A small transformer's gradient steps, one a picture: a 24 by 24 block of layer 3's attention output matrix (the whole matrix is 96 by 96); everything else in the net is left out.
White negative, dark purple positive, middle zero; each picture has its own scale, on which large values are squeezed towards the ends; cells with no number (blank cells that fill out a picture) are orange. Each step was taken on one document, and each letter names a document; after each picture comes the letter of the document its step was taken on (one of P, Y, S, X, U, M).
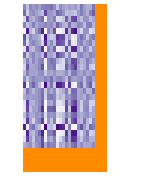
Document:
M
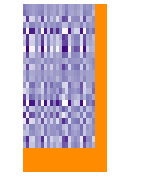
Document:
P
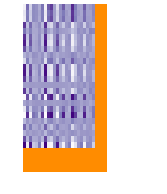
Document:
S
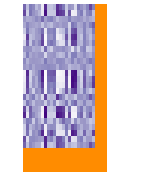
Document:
M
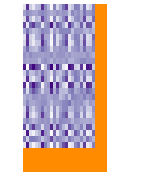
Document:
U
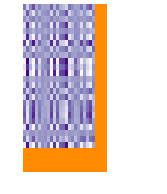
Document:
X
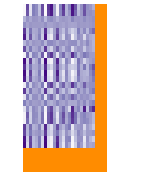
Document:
S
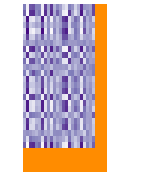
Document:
P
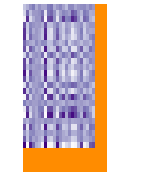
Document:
S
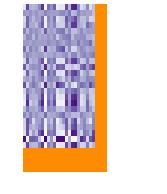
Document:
M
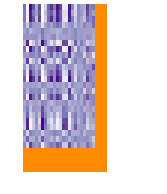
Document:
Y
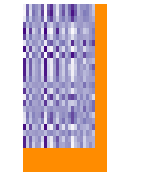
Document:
S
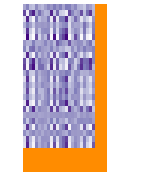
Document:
X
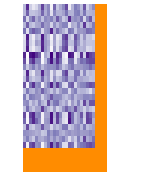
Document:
U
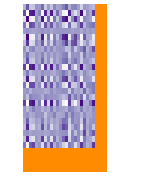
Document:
P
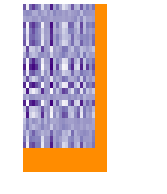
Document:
U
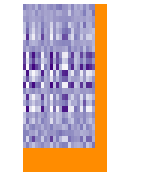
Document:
U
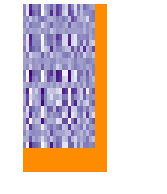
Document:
Y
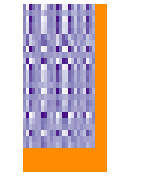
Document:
Y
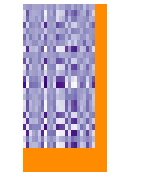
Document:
M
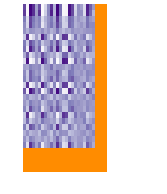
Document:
Y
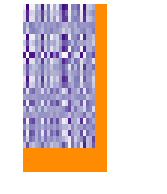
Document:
P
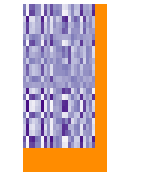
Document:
P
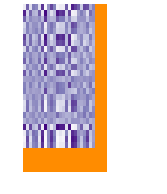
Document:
M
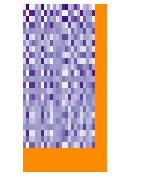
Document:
P
